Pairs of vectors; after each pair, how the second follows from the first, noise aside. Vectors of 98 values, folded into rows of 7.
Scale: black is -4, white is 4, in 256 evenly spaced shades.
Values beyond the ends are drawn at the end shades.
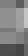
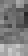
negated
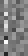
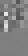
partly zeroed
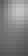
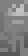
partly zeroed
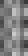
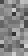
sign-scrambled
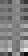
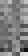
negated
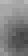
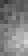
negated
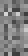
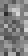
sign-scrambled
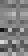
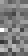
negated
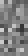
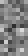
sign-scrambled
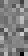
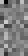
reversed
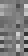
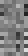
negated
